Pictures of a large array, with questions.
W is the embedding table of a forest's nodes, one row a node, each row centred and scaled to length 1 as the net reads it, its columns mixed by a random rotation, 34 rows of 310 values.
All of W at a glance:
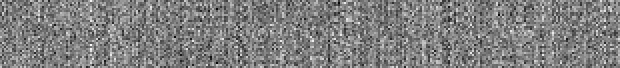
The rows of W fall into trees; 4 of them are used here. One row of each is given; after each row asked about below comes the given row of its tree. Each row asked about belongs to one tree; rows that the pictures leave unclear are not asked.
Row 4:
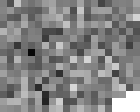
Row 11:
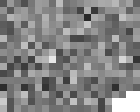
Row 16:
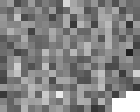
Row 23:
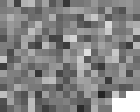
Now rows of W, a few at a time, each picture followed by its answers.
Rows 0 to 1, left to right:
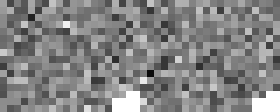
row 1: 11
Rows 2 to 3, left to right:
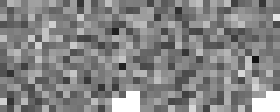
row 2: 11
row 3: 4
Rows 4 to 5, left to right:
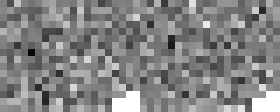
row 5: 4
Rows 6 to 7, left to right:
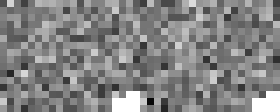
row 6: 11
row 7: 11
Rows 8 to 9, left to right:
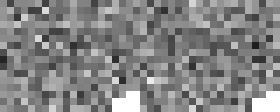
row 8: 4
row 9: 4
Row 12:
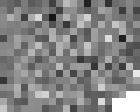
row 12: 16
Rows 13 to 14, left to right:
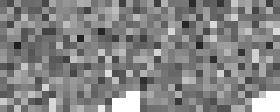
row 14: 23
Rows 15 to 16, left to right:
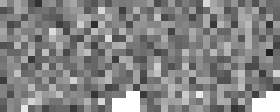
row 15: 16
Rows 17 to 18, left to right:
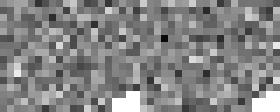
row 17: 16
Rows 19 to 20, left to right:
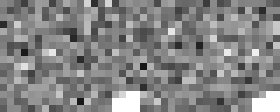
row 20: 23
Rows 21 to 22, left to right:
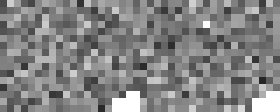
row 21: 11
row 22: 4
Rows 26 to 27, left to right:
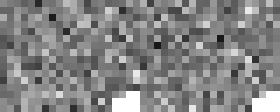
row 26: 16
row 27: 4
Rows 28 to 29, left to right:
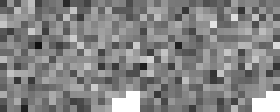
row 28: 23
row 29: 23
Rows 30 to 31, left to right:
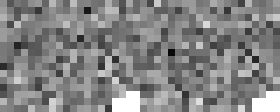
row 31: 4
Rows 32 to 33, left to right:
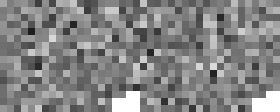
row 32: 16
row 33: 23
